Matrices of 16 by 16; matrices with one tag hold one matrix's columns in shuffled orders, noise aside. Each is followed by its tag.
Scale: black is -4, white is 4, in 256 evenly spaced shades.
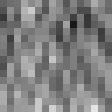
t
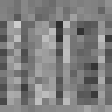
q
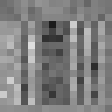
q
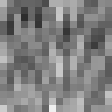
t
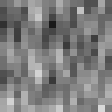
t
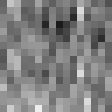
t
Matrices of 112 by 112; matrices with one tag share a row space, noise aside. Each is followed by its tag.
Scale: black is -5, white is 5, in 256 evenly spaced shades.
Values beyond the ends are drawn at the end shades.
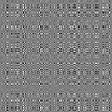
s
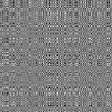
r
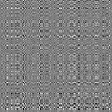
s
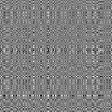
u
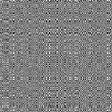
r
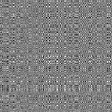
r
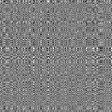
u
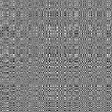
r
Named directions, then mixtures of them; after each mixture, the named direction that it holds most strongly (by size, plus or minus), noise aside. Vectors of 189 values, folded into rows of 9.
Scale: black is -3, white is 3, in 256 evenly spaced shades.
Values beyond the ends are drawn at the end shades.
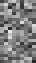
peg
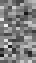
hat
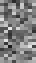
peg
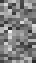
peg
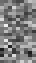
hat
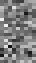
hat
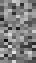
hat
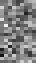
hat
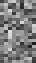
peg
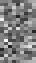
hat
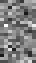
hat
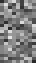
peg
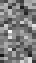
peg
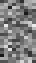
hat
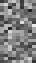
peg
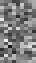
hat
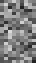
peg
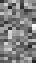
peg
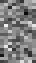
hat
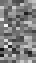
hat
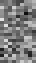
hat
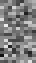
hat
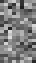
peg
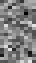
hat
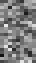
hat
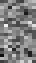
hat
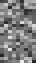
peg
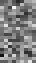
hat
